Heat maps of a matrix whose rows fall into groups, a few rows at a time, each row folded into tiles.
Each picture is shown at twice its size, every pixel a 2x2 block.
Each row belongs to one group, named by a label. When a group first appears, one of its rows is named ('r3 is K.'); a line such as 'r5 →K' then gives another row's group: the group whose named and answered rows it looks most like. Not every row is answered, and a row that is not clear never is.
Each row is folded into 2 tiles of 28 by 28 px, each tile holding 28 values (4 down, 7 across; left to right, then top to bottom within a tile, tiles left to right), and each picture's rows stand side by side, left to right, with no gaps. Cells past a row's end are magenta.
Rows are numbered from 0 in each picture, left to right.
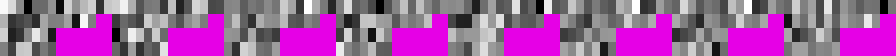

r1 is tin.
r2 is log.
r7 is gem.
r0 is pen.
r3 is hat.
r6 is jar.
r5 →jar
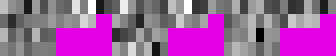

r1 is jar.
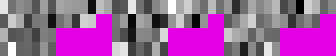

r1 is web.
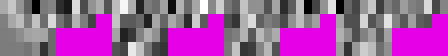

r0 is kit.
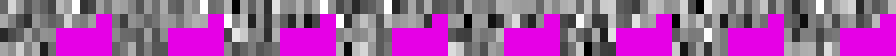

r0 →jar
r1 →pen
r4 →web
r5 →pen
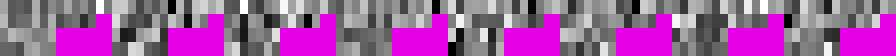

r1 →pen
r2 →web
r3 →gem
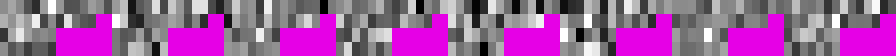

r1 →log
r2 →gem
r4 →tin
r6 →gem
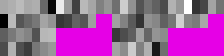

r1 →jar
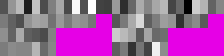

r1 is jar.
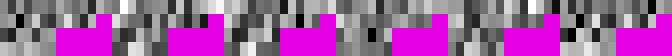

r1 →pen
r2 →pen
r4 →log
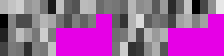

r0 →tin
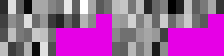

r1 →kit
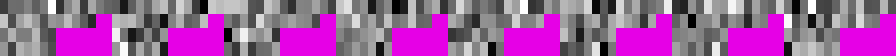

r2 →tin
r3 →kit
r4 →jar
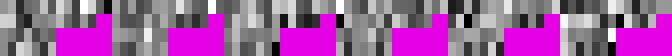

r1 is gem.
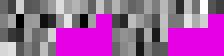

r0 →web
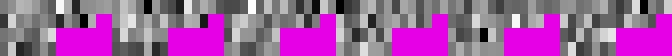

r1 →kit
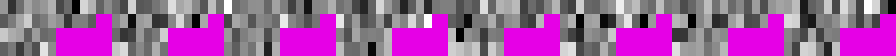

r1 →web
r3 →tin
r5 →web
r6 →web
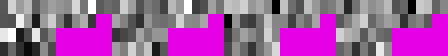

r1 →jar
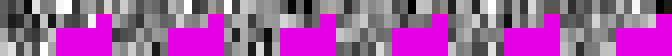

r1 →jar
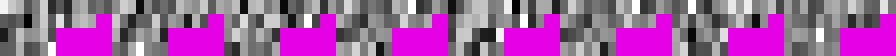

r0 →tin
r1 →pen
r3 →jar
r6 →web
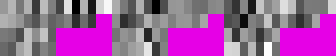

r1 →hat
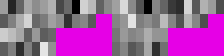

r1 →kit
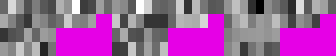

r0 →jar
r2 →kit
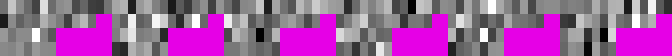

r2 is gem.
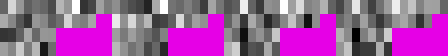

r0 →jar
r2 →web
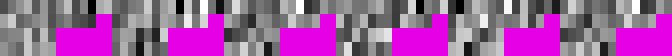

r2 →jar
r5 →jar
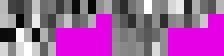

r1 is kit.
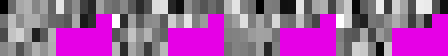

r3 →log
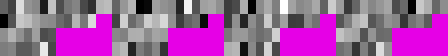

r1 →kit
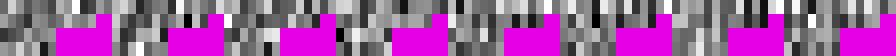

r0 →jar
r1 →pen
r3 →tin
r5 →pen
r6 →pen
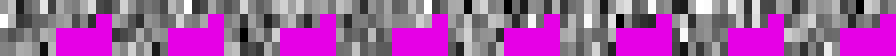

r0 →log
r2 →web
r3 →pen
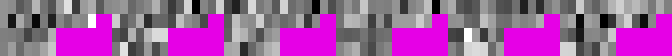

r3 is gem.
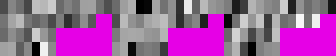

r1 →kit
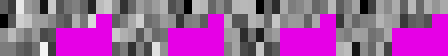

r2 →hat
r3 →kit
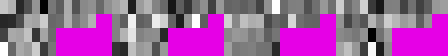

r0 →hat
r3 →hat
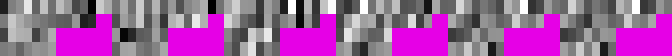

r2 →pen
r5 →jar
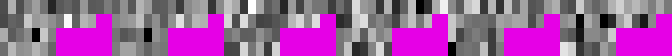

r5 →web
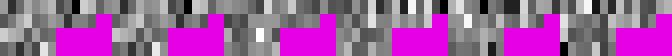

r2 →gem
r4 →kit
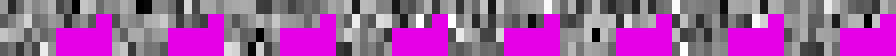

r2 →hat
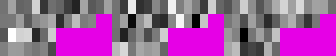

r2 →web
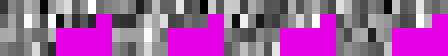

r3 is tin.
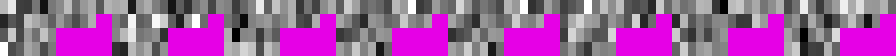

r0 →hat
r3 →jar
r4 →jar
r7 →web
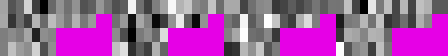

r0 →hat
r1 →web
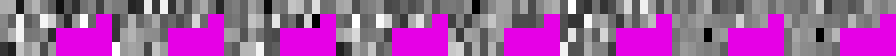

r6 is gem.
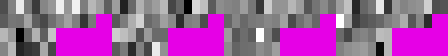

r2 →gem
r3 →log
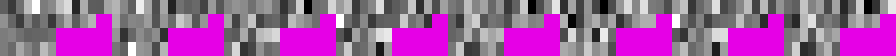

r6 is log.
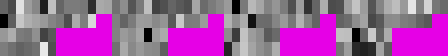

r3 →web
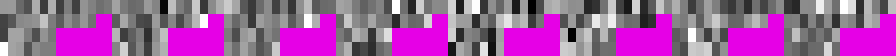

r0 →hat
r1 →tin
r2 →tin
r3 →tin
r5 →kit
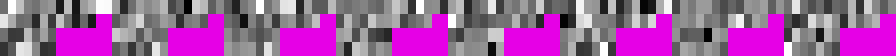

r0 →pen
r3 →log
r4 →log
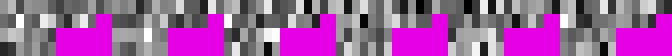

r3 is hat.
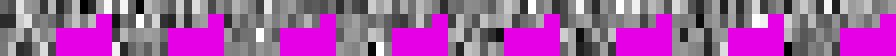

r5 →web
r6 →tin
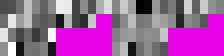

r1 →kit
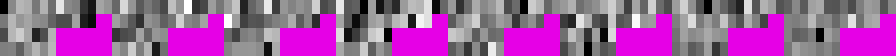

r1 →jar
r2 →log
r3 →pen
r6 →kit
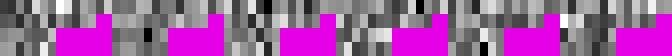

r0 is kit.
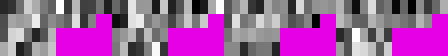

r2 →kit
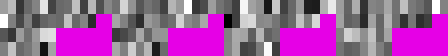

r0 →log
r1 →jar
